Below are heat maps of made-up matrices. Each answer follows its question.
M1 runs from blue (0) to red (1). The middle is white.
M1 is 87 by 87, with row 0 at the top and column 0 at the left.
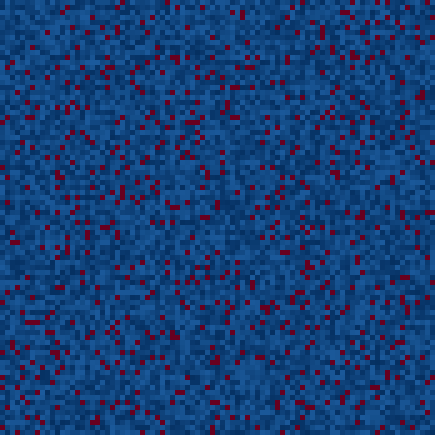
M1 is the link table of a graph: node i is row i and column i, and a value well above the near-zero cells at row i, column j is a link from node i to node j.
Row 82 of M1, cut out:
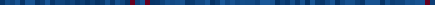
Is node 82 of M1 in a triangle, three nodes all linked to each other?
no
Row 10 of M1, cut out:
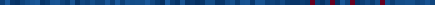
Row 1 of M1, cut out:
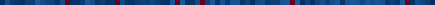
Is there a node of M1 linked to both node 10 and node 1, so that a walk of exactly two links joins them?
no
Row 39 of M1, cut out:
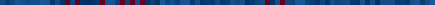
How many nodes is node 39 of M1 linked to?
8
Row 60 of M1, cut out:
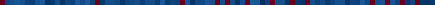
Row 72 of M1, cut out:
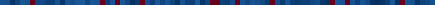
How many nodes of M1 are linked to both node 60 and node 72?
3
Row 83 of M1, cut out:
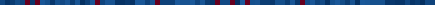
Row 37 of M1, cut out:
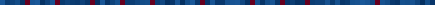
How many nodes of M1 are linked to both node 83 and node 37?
1
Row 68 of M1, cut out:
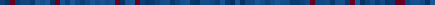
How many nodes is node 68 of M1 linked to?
8
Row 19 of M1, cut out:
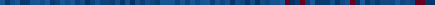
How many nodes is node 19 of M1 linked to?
5
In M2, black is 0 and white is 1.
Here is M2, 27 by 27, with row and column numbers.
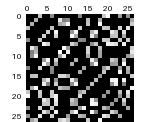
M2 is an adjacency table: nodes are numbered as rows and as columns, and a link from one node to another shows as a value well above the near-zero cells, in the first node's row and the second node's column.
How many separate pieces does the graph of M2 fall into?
1
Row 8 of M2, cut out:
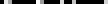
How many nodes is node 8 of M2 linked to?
7
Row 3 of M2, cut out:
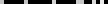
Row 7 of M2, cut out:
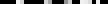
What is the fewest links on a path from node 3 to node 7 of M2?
2
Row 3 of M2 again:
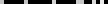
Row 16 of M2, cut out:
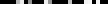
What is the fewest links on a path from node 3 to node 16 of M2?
3
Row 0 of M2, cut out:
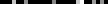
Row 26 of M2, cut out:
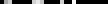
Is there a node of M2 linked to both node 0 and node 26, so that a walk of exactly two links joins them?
no
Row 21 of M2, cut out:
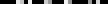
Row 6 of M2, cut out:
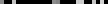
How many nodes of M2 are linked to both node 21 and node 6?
0
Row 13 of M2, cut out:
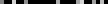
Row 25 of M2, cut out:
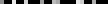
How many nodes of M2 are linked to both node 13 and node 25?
7
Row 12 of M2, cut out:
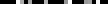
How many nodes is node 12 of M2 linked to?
9
